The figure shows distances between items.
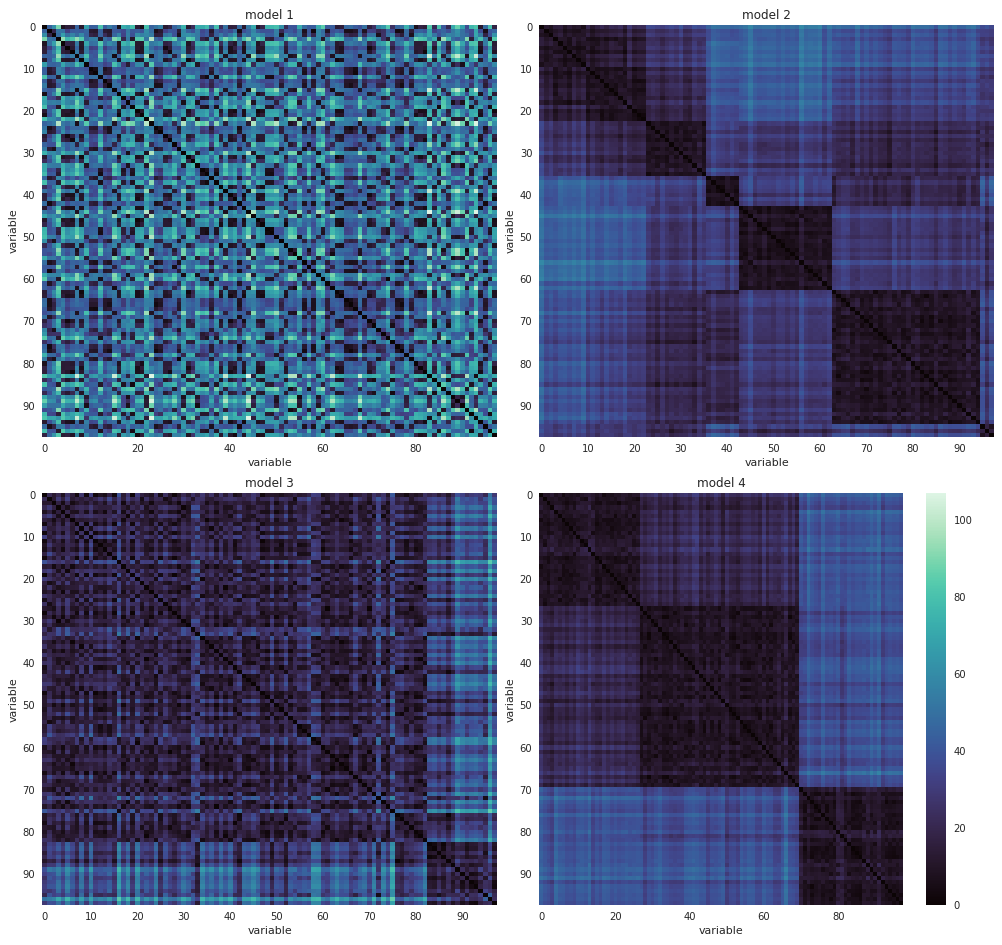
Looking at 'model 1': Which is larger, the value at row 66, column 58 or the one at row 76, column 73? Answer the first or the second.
the second
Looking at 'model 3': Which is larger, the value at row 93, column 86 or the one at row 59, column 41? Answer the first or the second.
the second
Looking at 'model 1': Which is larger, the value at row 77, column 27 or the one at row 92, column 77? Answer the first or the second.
the first
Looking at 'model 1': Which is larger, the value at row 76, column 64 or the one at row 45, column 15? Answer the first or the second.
the second
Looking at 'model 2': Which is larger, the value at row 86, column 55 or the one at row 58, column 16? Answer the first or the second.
the second
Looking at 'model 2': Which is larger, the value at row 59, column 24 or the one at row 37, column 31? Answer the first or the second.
the second
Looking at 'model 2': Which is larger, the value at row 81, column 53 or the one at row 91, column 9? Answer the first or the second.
the second
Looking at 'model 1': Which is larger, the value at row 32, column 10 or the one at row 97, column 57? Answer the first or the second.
the second
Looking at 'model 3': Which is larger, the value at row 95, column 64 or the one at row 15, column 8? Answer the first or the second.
the first
